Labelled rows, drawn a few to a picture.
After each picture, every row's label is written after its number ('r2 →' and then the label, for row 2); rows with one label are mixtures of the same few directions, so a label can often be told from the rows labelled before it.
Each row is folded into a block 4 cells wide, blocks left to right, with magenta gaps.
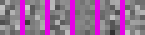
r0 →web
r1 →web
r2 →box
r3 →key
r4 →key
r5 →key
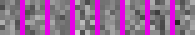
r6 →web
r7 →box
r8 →web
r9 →key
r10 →web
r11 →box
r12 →web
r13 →web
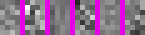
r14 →key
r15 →web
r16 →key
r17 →box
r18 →web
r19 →key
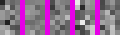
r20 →box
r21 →box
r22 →box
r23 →box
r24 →web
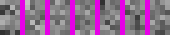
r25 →box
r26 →box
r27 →web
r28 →box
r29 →box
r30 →web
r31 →key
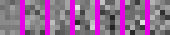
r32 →key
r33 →box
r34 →key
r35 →web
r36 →web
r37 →key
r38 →box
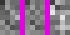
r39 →box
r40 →box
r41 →web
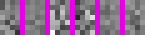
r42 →box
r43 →box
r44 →key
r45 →box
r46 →box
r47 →web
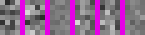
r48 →web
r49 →box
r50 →key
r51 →web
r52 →web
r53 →box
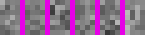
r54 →box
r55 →key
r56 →web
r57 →box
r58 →key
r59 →key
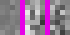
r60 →box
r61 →key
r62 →web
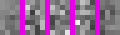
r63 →web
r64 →web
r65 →box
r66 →web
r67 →key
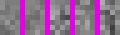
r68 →box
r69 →key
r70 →box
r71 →web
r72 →web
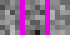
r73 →web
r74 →key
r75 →key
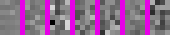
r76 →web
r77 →box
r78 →web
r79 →box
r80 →key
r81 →key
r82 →web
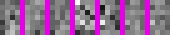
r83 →key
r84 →key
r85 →key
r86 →box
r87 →web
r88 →web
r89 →web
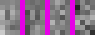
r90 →key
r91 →key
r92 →web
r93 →box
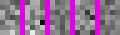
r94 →key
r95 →key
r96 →web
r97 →box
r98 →web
